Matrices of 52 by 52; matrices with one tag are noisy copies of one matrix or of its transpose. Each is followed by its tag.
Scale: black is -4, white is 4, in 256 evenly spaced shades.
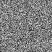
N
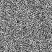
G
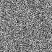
G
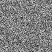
G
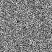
G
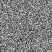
N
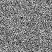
G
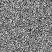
N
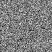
N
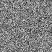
N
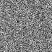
G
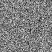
N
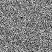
G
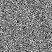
G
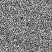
G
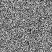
N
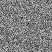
G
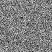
G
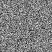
N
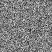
N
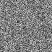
G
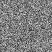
N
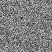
G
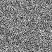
G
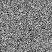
N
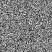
N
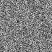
G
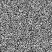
N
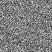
G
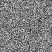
N
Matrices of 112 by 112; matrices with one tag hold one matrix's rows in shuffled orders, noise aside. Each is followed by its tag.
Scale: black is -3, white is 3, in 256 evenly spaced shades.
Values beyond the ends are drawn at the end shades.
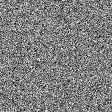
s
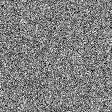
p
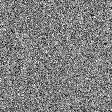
p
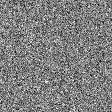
s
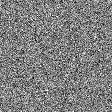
s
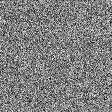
p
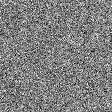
p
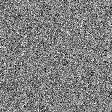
p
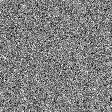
p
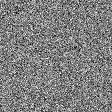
s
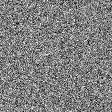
s
